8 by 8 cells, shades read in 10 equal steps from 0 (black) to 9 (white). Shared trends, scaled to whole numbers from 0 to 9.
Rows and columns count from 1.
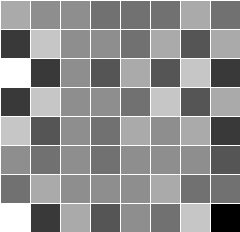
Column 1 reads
6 2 9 2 7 5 4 9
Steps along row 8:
down up down up down up down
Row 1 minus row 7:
2 -1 0 -1 -1 -2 2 0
